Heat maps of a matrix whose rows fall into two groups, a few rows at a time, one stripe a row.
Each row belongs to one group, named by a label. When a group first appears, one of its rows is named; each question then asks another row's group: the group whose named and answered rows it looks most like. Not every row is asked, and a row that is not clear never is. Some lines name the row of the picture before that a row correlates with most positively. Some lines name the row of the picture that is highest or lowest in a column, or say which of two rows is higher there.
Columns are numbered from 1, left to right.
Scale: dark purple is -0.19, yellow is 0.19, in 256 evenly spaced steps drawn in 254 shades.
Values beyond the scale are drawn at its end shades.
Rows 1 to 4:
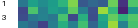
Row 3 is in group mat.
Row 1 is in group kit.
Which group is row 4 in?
mat
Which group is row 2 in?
kit
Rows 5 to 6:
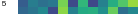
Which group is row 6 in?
mat
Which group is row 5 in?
mat
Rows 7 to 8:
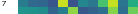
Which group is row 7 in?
mat
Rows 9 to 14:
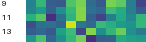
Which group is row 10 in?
kit
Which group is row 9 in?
kit
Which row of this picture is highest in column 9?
9
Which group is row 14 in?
kit
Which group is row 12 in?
mat
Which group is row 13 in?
mat
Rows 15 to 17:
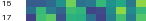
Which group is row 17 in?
kit
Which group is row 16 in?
kit
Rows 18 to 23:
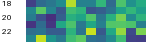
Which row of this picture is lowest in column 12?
23
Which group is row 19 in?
kit
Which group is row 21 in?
mat
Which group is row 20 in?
mat
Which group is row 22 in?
mat
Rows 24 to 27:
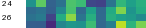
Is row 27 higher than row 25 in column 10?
Yes
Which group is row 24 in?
kit
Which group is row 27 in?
mat
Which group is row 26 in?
mat
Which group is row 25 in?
mat
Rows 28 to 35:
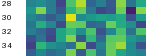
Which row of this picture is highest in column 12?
29
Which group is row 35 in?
mat
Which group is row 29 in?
kit
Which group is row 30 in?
mat
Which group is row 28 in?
kit
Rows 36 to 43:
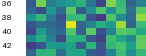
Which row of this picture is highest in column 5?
39
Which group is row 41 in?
kit
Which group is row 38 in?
kit
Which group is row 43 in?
kit
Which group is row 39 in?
mat
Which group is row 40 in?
mat
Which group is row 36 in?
kit
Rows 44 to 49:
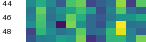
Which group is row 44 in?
kit
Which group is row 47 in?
kit
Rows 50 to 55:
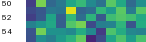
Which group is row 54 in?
kit
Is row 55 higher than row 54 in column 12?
Yes
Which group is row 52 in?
mat
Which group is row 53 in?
kit
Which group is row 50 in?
kit
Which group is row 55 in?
kit
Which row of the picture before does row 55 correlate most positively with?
49
